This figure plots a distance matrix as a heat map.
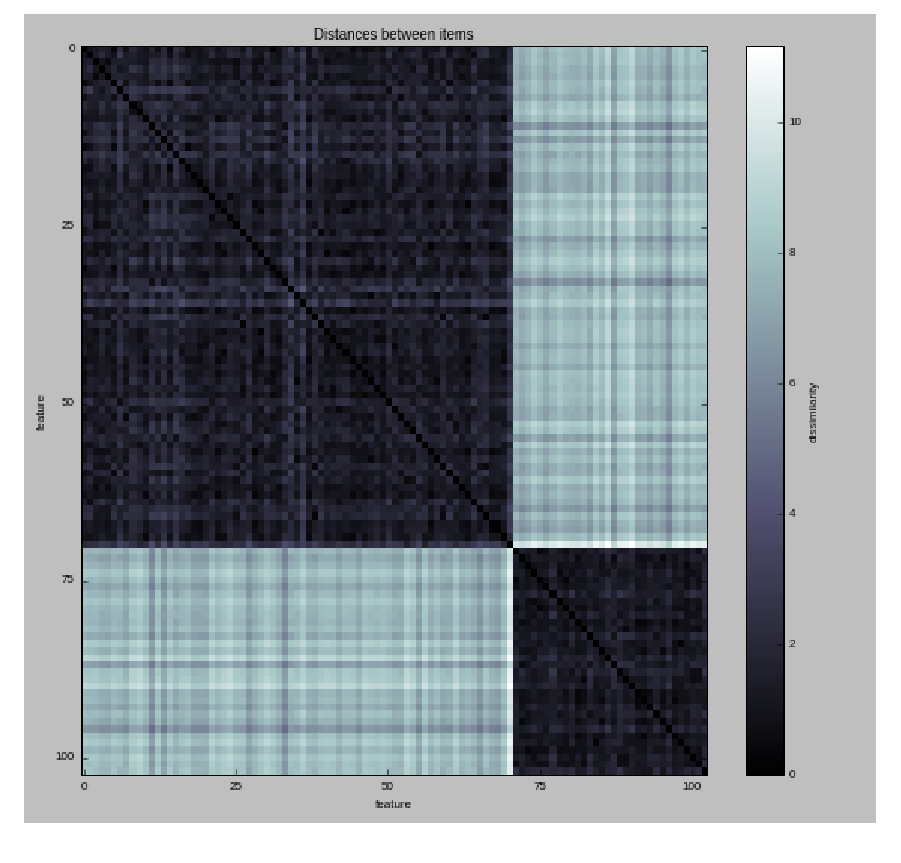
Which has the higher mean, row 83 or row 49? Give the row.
83
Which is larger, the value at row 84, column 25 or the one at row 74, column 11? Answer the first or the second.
the first
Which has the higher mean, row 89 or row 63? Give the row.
89
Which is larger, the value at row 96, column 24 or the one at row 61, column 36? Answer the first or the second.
the first
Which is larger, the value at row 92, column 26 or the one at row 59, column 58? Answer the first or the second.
the first
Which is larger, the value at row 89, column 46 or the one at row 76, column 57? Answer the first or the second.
the first
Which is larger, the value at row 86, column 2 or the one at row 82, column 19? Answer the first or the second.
the first
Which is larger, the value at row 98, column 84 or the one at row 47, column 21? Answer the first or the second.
the second
